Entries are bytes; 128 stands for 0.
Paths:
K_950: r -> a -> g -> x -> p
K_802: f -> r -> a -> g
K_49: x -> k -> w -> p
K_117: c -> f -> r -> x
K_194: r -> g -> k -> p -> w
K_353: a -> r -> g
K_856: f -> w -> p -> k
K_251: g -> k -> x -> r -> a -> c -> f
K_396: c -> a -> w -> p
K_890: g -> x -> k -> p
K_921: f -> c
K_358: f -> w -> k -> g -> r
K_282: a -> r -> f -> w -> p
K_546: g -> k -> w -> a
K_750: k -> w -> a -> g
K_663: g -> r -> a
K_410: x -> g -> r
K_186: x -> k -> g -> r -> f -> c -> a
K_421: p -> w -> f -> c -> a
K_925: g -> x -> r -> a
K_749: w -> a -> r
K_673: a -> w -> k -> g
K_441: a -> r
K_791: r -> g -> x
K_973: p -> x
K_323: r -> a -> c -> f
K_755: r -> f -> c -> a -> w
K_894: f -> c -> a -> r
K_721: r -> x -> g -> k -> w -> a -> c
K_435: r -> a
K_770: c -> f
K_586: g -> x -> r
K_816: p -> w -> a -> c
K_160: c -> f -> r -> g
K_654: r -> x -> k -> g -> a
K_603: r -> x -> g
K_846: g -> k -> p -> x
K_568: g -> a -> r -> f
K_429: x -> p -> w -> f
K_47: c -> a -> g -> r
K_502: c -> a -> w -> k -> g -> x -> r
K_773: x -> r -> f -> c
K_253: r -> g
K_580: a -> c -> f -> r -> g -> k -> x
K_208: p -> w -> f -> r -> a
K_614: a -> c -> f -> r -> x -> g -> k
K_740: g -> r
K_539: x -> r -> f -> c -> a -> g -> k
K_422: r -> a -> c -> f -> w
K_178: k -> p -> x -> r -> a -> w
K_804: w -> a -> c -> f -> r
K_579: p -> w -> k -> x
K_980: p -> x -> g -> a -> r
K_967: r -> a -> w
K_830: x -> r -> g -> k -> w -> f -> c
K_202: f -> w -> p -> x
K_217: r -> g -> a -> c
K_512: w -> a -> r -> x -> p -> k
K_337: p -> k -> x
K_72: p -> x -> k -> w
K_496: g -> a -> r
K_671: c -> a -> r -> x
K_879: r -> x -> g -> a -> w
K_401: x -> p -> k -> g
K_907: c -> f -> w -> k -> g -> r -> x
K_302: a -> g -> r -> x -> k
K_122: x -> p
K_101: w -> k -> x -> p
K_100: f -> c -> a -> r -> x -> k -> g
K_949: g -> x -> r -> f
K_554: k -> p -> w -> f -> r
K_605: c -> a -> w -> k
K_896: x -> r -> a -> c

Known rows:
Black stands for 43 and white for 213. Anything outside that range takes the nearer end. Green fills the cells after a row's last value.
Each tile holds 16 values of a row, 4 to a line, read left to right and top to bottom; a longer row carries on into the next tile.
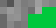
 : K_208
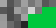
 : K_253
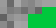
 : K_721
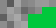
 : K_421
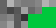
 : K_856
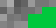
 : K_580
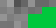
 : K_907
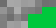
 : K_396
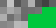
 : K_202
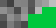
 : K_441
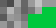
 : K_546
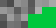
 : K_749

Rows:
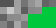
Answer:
K_879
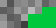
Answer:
K_353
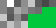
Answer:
K_122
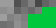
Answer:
K_117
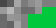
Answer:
K_178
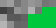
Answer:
K_401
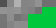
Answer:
K_194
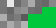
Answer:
K_101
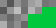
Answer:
K_750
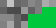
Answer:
K_512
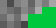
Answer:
K_496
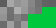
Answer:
K_282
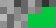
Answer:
K_791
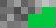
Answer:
K_605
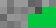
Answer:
K_830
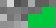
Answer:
K_846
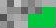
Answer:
K_816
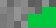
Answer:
K_251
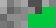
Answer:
K_773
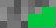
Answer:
K_586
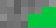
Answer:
K_502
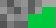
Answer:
K_894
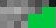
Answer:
K_429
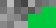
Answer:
K_579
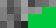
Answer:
K_740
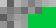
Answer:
K_217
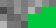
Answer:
K_673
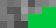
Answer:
K_358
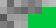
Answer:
K_896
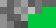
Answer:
K_160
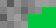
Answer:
K_186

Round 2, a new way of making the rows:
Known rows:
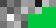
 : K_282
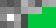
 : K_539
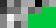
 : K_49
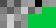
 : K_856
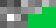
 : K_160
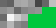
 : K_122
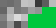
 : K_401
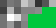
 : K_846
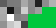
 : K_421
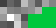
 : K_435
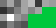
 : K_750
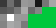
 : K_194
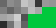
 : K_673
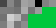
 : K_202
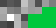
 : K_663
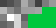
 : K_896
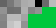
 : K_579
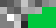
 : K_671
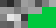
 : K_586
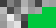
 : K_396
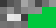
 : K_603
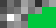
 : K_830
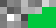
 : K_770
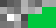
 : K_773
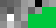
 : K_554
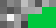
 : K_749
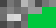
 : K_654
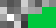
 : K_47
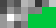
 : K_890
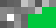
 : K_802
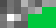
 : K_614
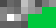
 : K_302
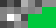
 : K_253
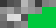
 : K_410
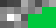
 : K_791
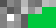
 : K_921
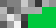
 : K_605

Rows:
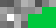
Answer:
K_950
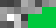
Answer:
K_925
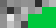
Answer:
K_816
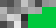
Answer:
K_502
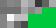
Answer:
K_512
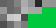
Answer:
K_907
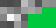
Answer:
K_740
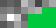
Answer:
K_251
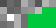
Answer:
K_323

